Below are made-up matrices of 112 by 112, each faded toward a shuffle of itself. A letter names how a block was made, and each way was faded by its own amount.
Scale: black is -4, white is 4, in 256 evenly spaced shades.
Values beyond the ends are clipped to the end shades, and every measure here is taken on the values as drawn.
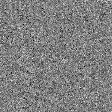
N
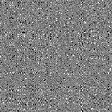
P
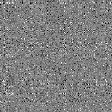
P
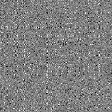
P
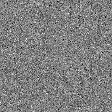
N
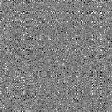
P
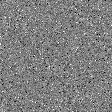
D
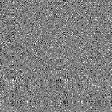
P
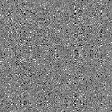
P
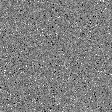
D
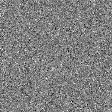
N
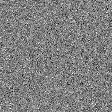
N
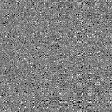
P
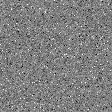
D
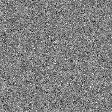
N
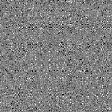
P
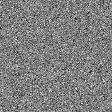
N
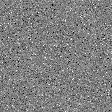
D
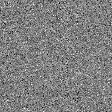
N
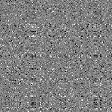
P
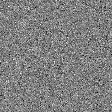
N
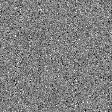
N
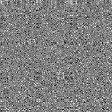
P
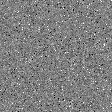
D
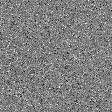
D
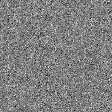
N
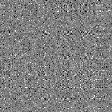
P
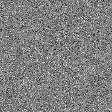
N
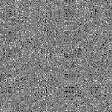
P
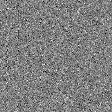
N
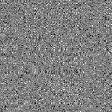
P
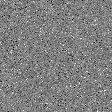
D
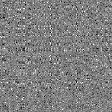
P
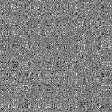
P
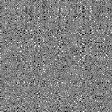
P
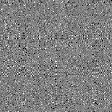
P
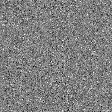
N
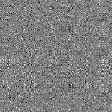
P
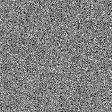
N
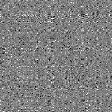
P
